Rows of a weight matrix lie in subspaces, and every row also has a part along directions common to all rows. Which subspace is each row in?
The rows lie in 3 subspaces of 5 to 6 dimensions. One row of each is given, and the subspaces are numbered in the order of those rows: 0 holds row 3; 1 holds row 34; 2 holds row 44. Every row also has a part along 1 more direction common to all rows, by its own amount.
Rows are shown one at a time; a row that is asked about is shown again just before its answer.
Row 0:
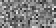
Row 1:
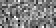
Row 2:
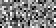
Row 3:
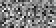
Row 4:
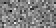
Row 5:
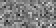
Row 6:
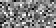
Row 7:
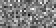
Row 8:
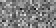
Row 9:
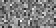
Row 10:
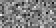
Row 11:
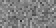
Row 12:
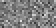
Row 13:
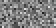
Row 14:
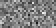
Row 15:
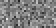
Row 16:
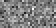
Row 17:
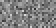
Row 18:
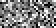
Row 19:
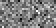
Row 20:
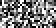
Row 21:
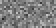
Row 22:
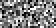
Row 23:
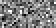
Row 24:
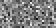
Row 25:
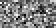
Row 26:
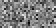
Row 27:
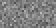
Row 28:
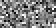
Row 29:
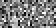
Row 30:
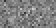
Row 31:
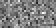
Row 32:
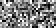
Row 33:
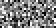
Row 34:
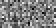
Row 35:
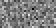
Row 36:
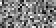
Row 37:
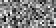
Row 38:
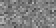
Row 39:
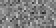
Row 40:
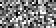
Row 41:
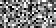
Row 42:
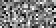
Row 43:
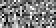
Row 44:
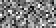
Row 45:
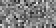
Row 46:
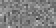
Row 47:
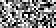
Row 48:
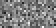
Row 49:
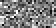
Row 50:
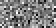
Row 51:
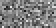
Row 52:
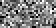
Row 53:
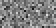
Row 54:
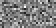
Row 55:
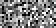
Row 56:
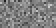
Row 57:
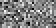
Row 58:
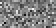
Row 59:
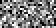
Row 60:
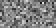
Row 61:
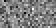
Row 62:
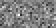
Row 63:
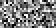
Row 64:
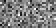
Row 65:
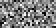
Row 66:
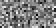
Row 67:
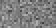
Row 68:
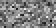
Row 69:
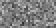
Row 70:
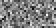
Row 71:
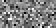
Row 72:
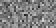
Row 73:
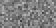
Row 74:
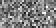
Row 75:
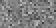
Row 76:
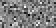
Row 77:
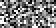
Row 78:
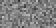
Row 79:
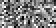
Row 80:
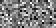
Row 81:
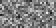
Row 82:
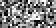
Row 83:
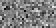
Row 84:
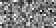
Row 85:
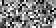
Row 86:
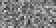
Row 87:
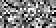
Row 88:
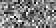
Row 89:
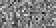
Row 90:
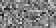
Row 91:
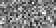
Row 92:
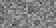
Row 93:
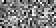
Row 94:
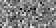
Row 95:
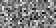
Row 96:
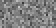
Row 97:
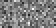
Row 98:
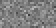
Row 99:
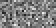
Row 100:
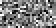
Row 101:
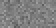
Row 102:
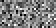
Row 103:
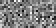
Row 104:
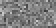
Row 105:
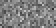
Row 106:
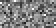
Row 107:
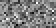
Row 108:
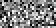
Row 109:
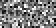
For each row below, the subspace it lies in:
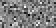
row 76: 2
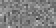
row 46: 2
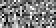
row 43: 1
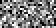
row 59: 2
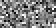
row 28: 0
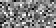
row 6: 0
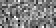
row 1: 0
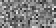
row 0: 0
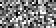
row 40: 0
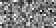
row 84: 0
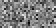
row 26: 0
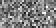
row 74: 0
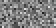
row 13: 2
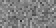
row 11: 1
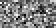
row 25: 0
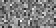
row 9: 1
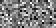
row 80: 2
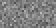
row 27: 2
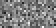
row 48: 1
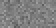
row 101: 0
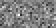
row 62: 1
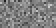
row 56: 1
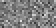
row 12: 1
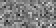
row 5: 1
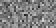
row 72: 1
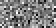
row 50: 0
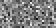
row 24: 2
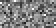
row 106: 0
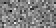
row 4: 2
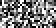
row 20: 0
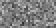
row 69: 2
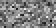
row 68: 1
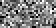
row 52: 0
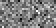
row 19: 1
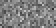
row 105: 1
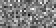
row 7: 2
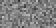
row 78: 2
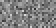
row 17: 1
